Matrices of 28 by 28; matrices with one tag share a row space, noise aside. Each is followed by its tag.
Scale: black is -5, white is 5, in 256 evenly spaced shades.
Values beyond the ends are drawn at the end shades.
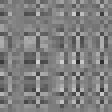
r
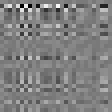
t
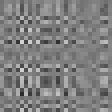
t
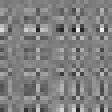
r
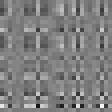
r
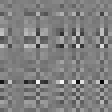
r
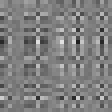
r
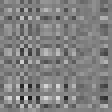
t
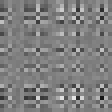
r
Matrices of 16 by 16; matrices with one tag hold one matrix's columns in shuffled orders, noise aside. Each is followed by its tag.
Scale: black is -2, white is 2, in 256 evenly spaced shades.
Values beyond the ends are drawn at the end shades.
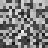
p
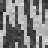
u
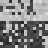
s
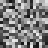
p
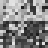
s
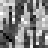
u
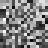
p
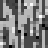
u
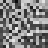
p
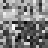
s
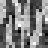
u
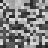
p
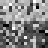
s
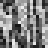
u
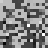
p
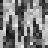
u
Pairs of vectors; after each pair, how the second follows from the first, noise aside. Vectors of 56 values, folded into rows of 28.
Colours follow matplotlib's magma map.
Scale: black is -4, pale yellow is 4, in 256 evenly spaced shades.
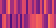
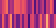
reversed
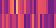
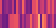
reversed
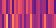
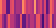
shuffled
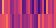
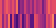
reversed
